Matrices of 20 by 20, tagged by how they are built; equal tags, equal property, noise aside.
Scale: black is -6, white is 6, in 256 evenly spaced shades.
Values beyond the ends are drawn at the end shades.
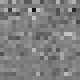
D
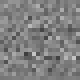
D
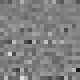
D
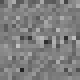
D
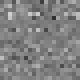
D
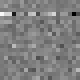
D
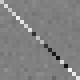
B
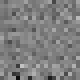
D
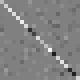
B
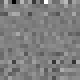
D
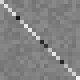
B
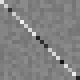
B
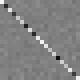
B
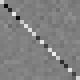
B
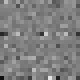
D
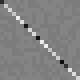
B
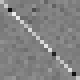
B
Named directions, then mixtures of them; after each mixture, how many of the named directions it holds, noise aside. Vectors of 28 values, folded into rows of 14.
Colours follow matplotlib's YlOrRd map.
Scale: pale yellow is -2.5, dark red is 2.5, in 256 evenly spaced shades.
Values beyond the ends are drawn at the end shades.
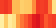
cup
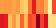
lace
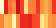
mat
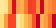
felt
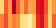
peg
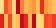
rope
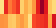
three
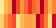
two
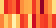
three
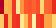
one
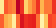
one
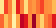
three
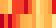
one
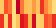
one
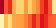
two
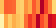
two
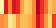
three
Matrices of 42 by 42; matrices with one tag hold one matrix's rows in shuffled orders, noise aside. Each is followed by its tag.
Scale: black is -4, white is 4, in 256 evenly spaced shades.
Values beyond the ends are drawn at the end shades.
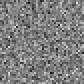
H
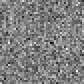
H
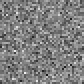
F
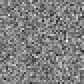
H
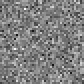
F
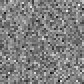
H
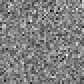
H
